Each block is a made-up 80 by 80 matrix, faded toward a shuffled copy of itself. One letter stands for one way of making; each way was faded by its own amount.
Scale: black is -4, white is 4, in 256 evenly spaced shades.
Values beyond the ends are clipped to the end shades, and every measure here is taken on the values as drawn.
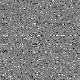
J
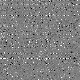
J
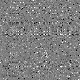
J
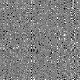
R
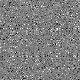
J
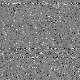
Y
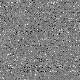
Y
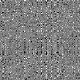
R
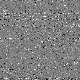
Y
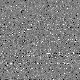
Y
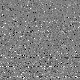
Y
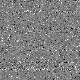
Y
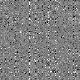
R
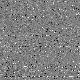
Y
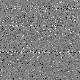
Y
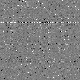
J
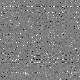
J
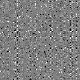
R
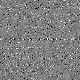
Y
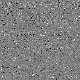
Y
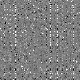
R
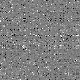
J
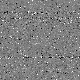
Y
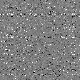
J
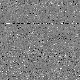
Y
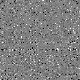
J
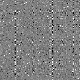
R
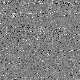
Y
